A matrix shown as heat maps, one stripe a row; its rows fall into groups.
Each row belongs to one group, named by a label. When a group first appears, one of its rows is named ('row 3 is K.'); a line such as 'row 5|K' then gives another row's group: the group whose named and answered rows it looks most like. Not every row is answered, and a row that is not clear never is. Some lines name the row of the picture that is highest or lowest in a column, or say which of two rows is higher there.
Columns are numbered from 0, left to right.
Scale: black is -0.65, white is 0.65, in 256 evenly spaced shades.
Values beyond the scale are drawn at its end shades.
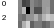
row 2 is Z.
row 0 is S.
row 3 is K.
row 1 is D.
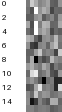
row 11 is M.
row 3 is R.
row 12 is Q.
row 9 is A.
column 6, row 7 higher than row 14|No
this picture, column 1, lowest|14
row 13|R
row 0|K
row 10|K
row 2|Q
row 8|D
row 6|S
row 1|R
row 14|S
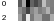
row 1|S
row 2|R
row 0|D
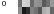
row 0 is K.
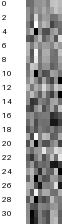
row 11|A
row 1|Z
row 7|R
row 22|Q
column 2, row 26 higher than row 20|Yes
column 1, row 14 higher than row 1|No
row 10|D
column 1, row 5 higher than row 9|No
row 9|K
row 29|S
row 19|R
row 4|D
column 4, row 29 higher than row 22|Yes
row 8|R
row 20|D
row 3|R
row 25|D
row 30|S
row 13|A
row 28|D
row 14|S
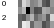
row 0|K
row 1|D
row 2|Q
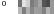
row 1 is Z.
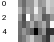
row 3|Q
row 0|Z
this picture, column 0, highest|1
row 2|R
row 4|M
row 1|Z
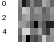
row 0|S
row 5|D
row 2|K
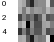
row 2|M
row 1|Z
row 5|A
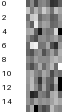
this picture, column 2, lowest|15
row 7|Q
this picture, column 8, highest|9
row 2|K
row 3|R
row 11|A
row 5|S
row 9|Q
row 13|S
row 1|Z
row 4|A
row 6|K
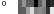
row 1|Q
